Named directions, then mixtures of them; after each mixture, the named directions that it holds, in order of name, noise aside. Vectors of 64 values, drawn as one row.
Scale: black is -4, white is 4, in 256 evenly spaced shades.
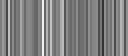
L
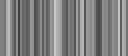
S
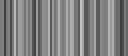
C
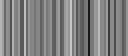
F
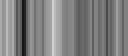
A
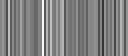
L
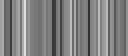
A, F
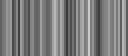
F, S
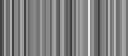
F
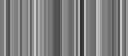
C, S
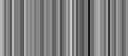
F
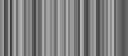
C, L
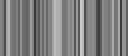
C, S
